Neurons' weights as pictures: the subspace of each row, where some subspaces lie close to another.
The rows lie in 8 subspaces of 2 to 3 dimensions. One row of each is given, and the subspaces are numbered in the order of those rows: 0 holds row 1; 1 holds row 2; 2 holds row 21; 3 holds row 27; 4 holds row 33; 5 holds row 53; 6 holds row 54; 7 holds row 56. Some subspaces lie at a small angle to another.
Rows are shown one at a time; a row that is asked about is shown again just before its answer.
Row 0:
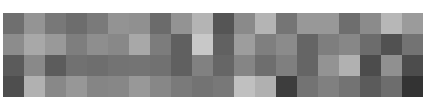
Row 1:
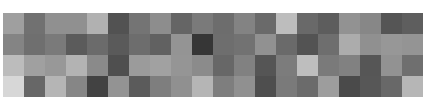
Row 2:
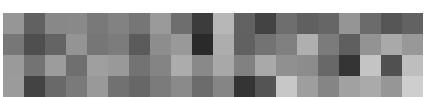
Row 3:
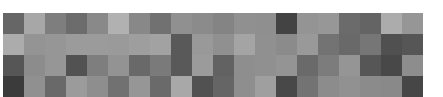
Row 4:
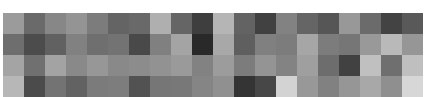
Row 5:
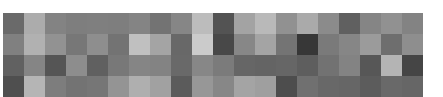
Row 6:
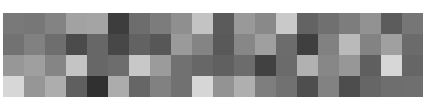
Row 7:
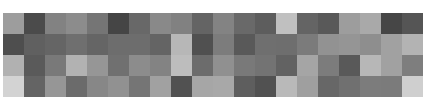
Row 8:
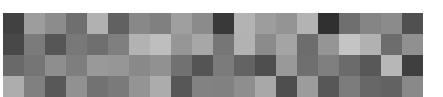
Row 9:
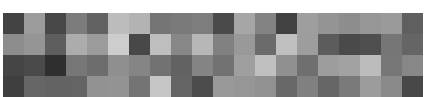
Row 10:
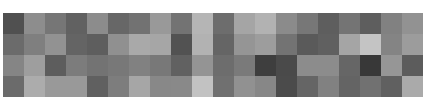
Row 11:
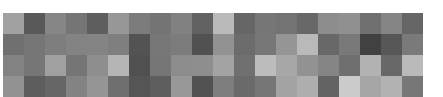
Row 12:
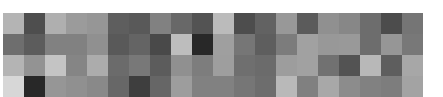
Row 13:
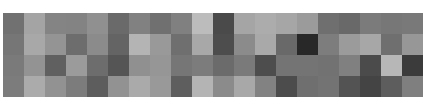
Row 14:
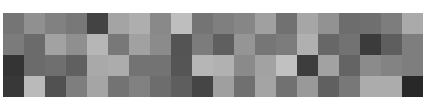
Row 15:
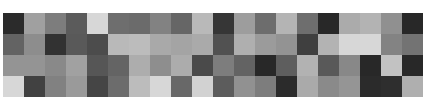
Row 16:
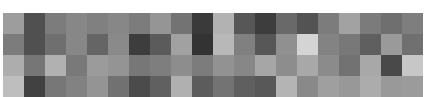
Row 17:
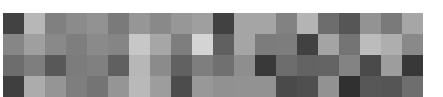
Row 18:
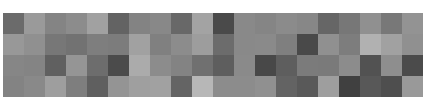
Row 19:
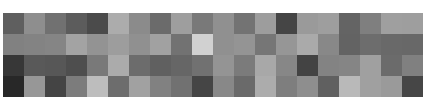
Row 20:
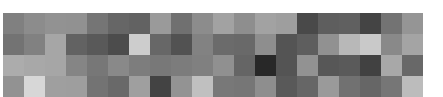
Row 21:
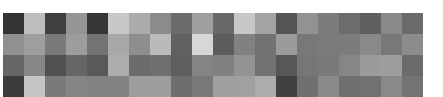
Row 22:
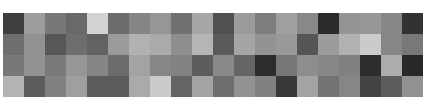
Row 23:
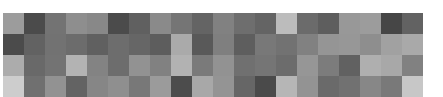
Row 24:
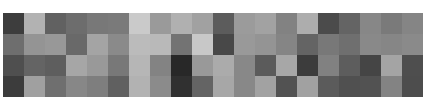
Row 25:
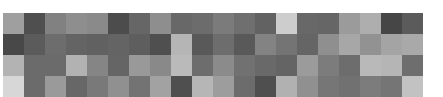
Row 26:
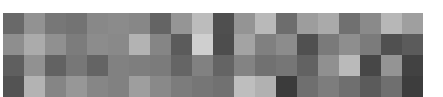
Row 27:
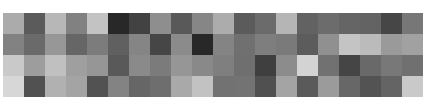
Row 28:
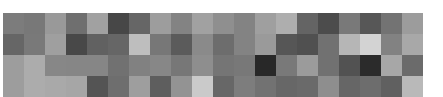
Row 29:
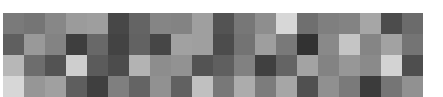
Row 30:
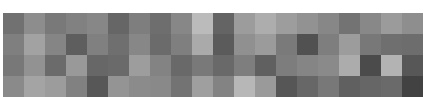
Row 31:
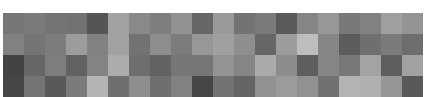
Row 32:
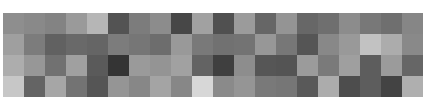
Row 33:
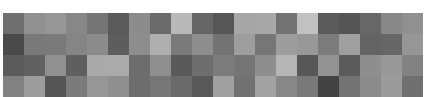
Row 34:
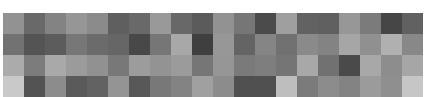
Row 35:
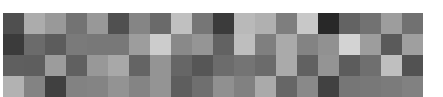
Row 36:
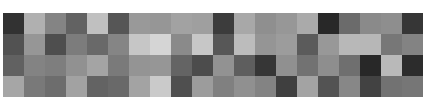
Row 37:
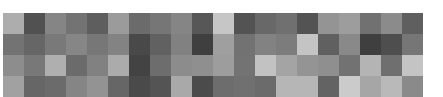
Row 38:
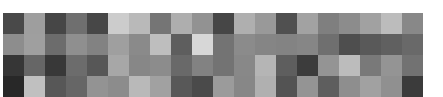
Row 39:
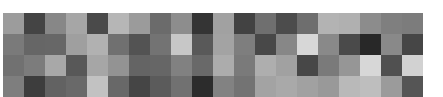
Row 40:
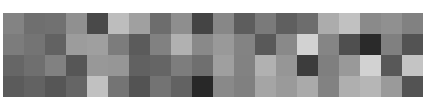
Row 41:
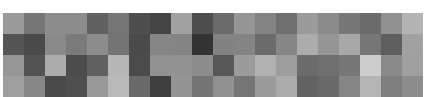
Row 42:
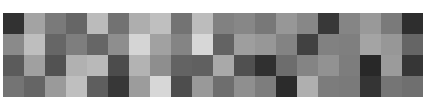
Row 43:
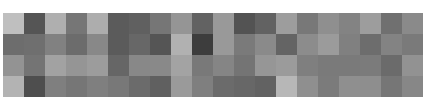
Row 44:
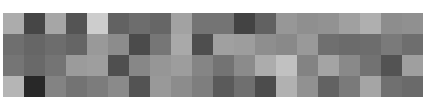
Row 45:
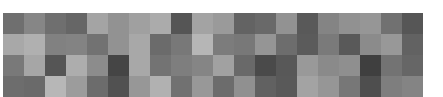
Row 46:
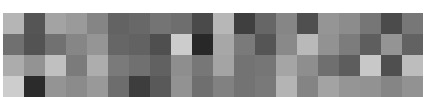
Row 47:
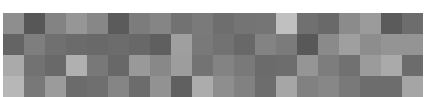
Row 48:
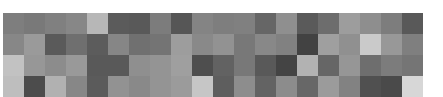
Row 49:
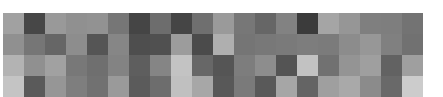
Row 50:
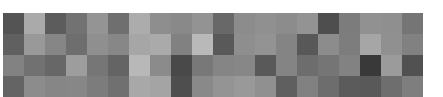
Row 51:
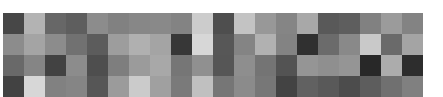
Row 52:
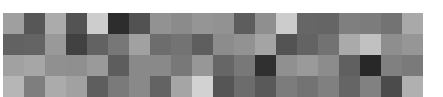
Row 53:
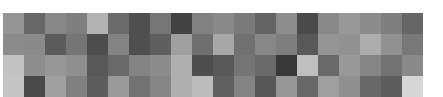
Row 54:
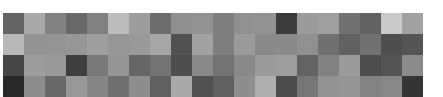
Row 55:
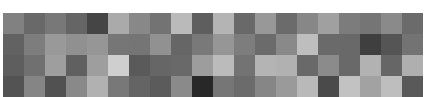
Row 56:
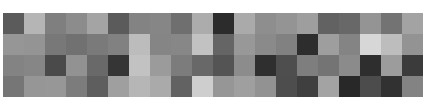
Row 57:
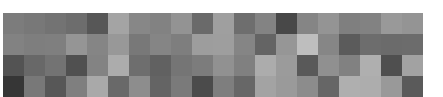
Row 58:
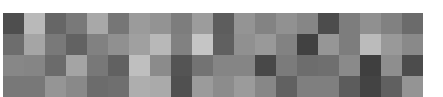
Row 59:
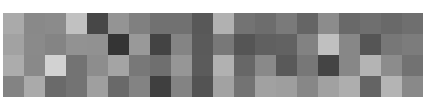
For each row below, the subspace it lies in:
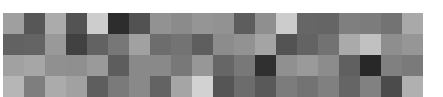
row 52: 2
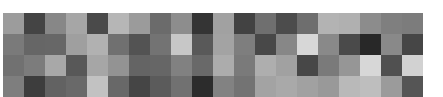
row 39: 3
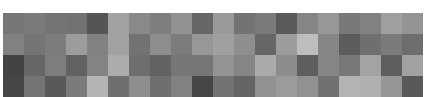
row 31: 0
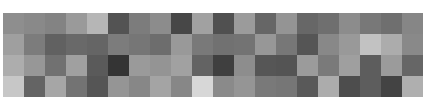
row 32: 7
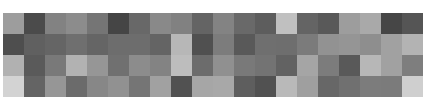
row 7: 6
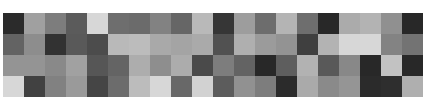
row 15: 4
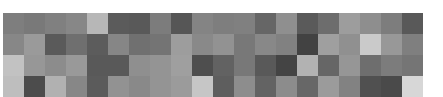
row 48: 5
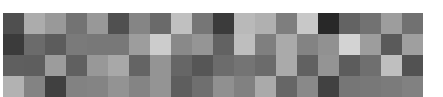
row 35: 4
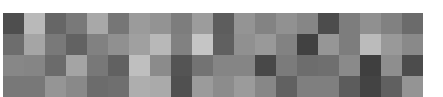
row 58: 5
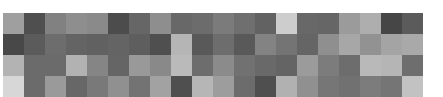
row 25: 6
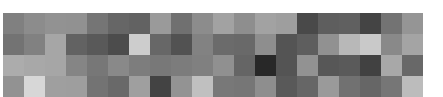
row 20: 2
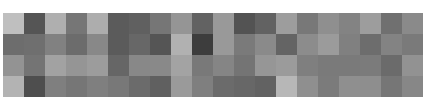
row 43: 2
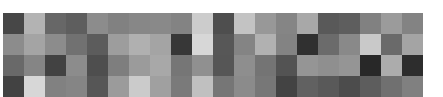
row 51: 3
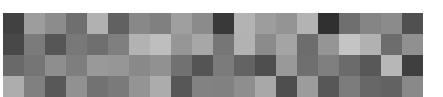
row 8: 4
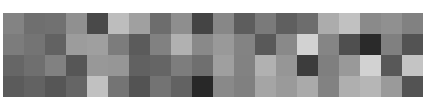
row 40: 3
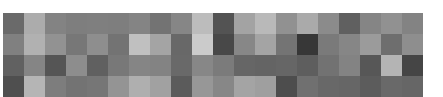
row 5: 0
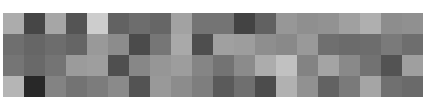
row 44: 2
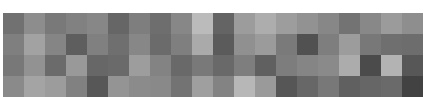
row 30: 1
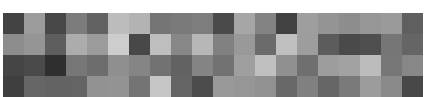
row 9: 2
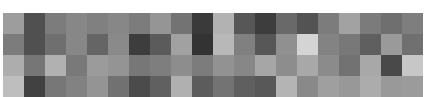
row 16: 0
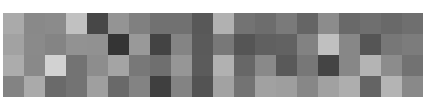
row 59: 2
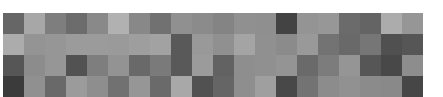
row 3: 6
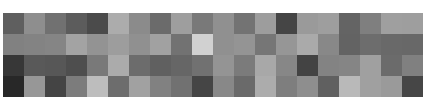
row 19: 0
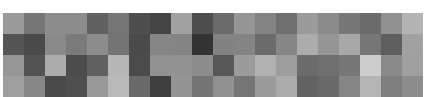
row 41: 4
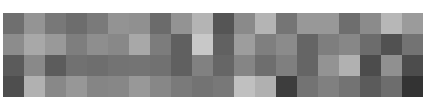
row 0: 1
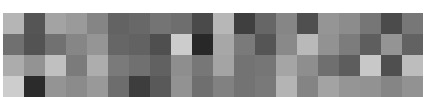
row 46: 3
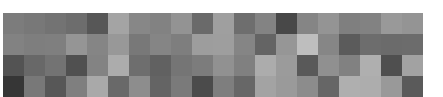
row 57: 0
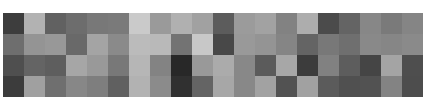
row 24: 5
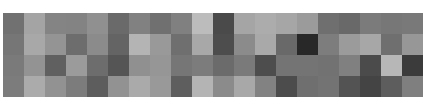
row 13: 0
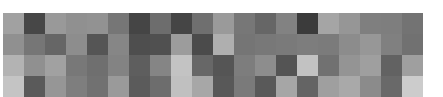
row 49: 5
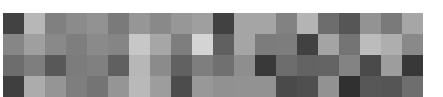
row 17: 7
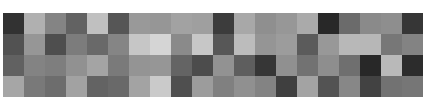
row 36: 4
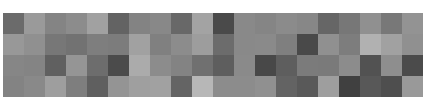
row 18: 7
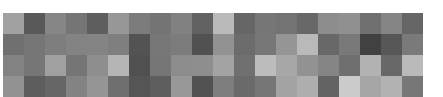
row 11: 7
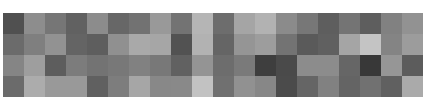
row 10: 2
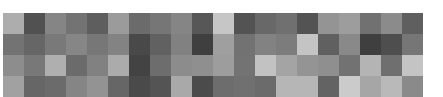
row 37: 7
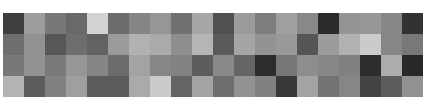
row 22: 4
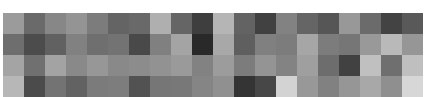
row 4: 1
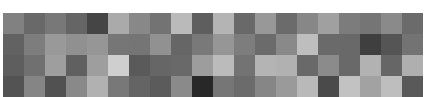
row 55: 7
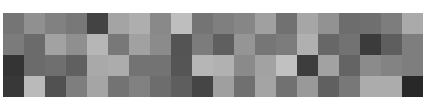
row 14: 5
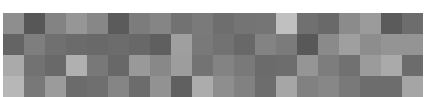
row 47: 6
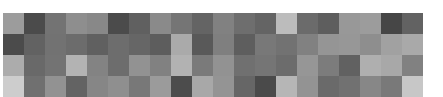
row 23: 6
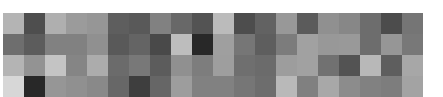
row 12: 3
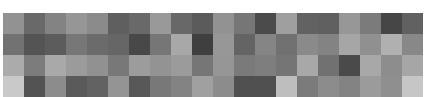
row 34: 1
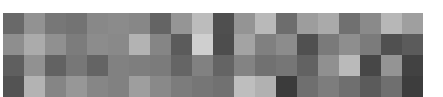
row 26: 1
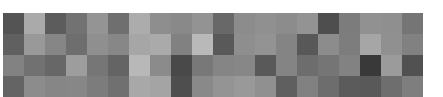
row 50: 5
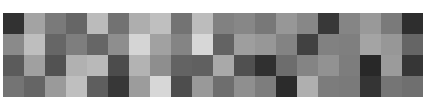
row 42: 4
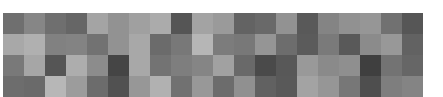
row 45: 4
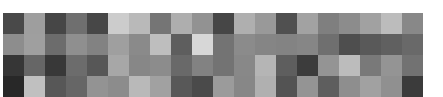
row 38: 3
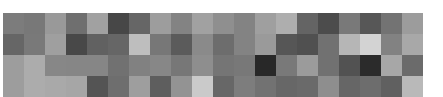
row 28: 2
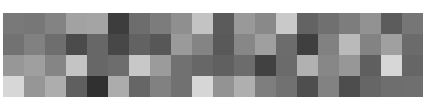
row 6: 1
